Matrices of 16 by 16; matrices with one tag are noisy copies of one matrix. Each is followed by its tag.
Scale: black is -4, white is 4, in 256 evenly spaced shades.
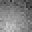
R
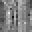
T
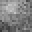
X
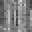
T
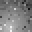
R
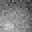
R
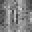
T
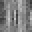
T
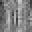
T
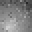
R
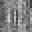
T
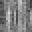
T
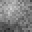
X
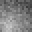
R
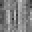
T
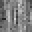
T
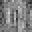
T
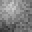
X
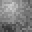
X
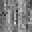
T
